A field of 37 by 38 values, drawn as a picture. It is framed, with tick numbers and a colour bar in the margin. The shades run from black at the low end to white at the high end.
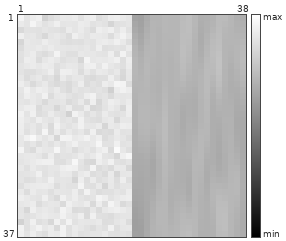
The table splits into one row of 2 panels. Panel 1,1: very high, fine-grained, faint in contrast. Panel 1,2: high, streaked downward, faint in contrast.
